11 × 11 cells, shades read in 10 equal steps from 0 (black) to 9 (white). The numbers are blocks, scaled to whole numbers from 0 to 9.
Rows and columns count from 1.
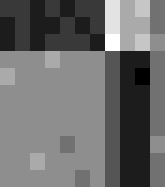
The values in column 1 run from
1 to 6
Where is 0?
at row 5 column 10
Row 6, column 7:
5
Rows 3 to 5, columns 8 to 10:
9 6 7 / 3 1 1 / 3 1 0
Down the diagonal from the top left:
2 2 1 6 5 5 5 3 1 1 4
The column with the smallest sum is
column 9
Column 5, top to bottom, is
1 2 2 5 5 5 5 5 4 5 5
